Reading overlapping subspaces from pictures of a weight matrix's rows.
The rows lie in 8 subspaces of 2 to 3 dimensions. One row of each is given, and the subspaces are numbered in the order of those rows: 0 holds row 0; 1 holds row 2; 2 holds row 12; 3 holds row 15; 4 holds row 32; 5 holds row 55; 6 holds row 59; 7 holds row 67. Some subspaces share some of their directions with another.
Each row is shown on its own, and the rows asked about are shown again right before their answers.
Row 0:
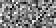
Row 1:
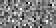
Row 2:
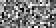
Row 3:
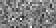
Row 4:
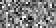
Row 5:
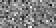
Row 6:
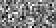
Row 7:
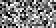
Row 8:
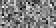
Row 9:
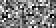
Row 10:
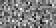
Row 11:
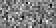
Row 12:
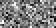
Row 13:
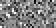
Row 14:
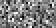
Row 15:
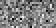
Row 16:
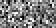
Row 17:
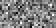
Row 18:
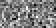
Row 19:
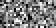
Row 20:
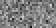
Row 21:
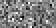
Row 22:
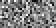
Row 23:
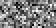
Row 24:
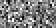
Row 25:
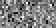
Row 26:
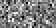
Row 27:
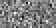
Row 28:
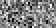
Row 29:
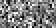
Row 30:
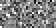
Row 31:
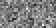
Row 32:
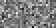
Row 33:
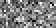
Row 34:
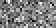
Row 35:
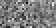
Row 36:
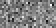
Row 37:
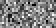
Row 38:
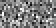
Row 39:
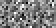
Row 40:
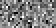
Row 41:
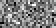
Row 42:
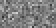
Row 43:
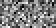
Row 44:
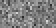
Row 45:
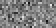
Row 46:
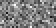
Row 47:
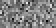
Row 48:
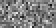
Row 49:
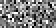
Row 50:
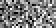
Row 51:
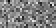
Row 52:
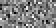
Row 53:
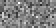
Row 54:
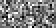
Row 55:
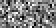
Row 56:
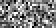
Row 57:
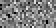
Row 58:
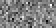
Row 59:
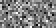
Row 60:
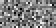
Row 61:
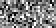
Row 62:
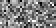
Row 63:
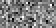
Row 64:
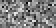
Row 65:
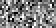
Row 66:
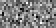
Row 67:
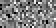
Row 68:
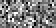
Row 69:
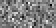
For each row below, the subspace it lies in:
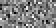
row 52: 7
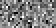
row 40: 5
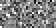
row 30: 7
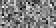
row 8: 2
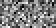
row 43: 0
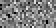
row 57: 7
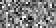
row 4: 6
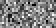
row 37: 2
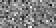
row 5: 2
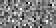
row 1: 1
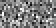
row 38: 4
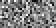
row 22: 2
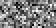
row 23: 5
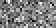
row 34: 5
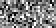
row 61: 6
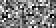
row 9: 4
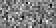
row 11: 4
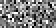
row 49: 7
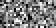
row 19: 6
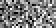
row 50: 0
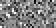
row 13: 7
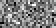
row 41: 2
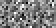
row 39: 0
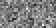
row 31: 4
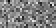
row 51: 5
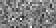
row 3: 3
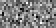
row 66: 4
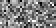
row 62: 5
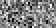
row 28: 0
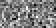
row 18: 4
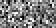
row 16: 2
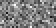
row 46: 2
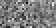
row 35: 0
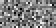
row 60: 1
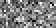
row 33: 5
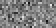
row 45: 7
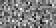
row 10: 1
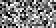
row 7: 7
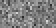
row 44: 0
